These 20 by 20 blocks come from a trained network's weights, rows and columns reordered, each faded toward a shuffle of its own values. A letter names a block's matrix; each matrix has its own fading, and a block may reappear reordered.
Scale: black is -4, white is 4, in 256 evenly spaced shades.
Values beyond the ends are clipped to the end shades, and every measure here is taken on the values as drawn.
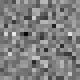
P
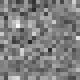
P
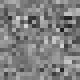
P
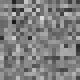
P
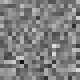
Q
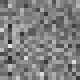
P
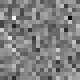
Q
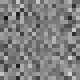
P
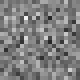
P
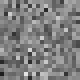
P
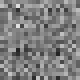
P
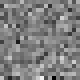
Q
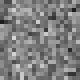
Q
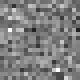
P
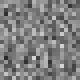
Q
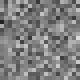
Q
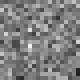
Q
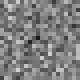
Q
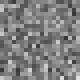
Q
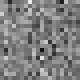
P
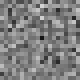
P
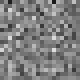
P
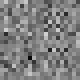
P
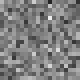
Q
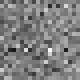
Q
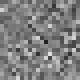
Q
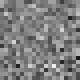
P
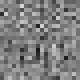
P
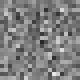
Q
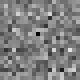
P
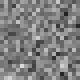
Q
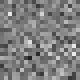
P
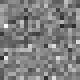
P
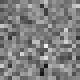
Q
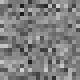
P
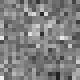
P
